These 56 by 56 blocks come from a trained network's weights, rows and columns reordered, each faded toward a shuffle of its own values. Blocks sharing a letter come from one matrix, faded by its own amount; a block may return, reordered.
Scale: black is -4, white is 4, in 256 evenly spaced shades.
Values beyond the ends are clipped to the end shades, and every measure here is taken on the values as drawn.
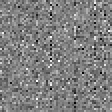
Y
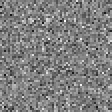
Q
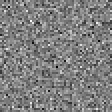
Q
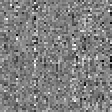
Y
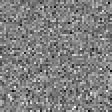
Q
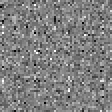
Y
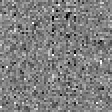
Y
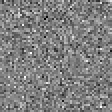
Q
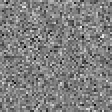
Q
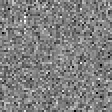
Q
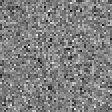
Q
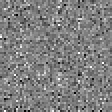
Y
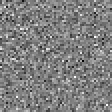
Q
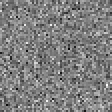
Q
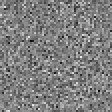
Q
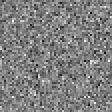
Q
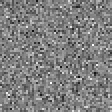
Q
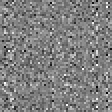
Y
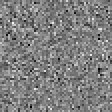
Q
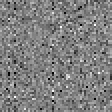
Y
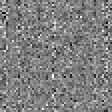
Y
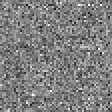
Q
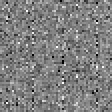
Y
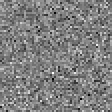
Q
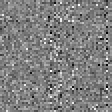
Y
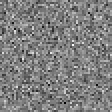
Q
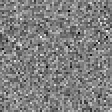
Q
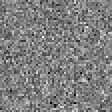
Q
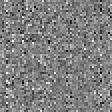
Y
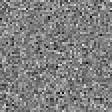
Q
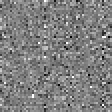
Y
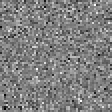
Q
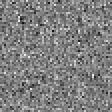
Q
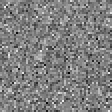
Q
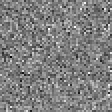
Q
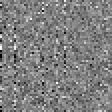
Y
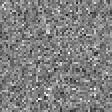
Q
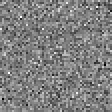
Q
